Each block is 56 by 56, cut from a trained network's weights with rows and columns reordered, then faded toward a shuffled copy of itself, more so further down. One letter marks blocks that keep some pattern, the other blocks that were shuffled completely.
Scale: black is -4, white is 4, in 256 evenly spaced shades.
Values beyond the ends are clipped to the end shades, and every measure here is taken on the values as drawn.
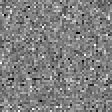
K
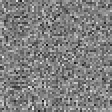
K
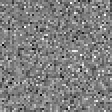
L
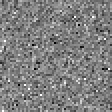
L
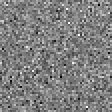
L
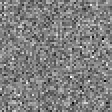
K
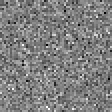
K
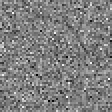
L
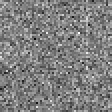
K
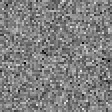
L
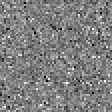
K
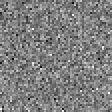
L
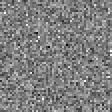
L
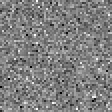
L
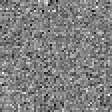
K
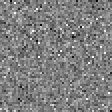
L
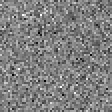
L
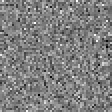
L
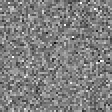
L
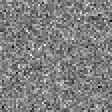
L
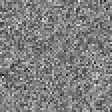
K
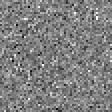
L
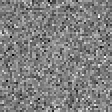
L
